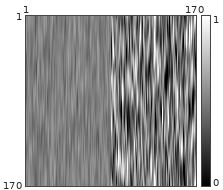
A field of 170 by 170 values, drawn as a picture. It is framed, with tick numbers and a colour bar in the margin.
Slope: none. Seam: vertical, 50% of the way across, the left part calmer. Histogram: heavy tails on both sides. Grain: streaks running down.
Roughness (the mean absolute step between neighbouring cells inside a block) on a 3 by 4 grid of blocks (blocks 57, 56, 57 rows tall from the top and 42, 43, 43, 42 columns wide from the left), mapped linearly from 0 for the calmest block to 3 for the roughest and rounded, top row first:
0033 | 0033 | 0033
